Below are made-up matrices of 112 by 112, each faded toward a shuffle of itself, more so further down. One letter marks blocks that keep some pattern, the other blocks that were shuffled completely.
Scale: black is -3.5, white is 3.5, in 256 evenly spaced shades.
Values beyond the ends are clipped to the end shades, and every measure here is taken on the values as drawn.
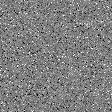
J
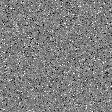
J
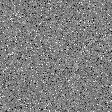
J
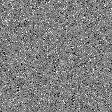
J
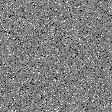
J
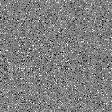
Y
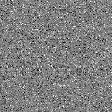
Y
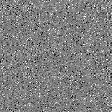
Y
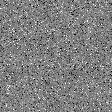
J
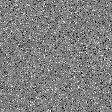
J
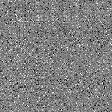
Y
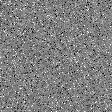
J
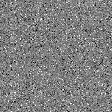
Y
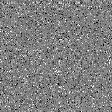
Y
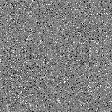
Y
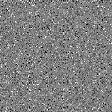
Y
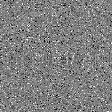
Y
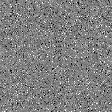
Y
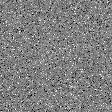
J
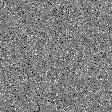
J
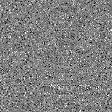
Y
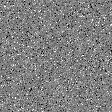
J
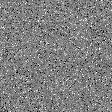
J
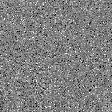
Y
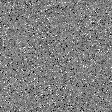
J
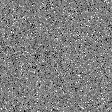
J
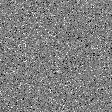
J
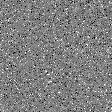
J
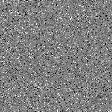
Y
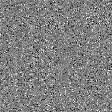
Y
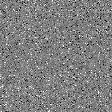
Y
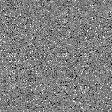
Y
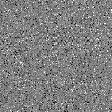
Y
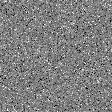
J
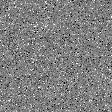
J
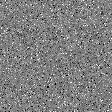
J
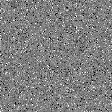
Y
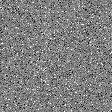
J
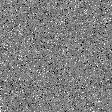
J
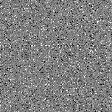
Y
